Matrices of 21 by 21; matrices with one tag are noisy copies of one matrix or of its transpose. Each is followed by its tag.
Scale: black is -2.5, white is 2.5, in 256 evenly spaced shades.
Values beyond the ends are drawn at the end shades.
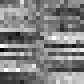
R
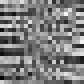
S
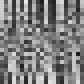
S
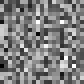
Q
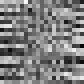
S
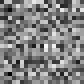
Q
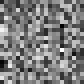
Q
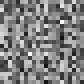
Q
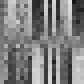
R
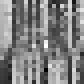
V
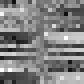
R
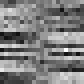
R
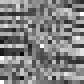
S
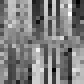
R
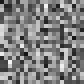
Q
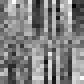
R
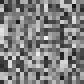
Q
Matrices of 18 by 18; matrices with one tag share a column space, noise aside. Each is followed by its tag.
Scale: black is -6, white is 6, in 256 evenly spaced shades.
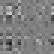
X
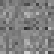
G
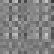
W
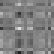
G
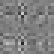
X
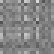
W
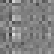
W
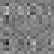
X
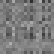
W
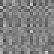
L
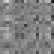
W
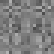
L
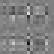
X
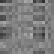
W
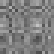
L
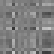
G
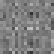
G
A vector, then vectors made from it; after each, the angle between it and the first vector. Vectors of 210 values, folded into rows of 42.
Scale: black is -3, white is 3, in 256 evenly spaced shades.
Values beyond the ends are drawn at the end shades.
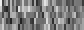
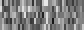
nearly parallel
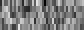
nearly opposite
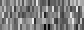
partly opposed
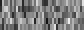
nearly opposite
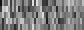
nearly opposite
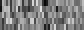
nearly opposite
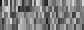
nearly opposite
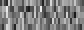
partly opposed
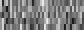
partly aligned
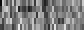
nearly opposite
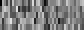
nearly opposite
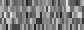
orthogonal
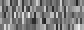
orthogonal
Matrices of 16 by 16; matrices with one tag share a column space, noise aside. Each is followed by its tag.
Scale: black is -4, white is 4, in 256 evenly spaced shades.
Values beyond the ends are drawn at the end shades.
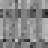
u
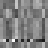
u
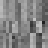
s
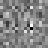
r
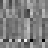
u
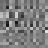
r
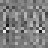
r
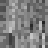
s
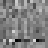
u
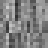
s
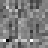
u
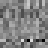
u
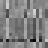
u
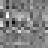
r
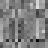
u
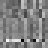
u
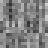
s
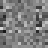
r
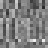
u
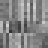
s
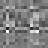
r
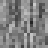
s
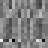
u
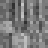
s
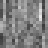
s
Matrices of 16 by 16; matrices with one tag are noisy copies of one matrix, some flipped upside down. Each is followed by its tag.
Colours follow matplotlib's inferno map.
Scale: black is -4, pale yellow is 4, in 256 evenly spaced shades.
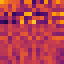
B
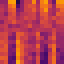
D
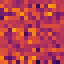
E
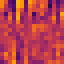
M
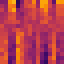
D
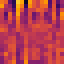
M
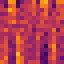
D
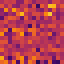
E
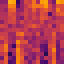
D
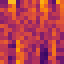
D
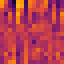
M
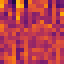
M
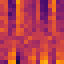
D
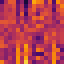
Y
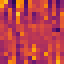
M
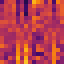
Y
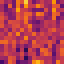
Y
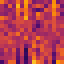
Y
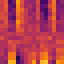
D
